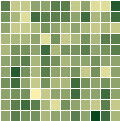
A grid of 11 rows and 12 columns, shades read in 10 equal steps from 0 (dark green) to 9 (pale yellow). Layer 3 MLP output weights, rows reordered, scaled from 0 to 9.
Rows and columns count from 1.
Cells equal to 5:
35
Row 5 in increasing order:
2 3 3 4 4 4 4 4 5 5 6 6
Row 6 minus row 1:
2 -3 -4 1 -2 1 3 -2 0 -4 -3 4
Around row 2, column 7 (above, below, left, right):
3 6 3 5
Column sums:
53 47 54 58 51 54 54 48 52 57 50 49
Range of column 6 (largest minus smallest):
5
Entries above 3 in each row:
8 6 12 10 9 10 10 10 10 8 8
